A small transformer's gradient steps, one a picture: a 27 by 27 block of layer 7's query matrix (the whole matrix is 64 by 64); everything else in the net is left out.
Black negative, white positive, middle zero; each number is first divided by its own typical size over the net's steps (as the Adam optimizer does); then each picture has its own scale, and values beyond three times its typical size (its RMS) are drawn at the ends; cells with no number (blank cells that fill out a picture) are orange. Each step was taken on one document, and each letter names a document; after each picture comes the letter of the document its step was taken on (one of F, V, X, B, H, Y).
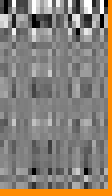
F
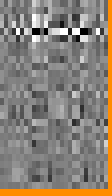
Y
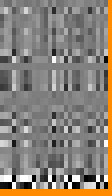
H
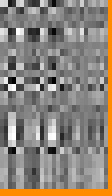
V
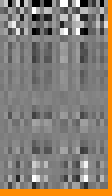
Y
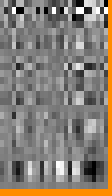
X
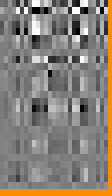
Y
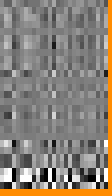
H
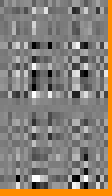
Y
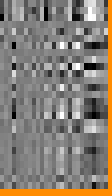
X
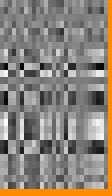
V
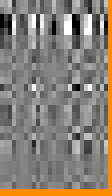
F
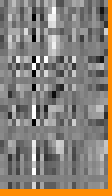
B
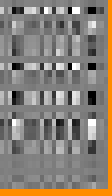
X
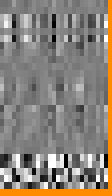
H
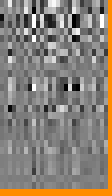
B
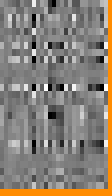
B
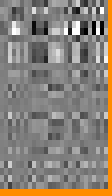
Y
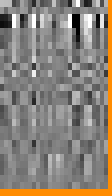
F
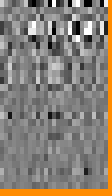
F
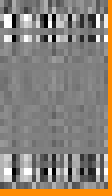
H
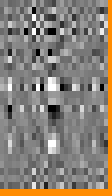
B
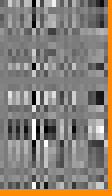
B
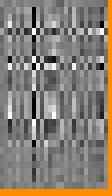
B
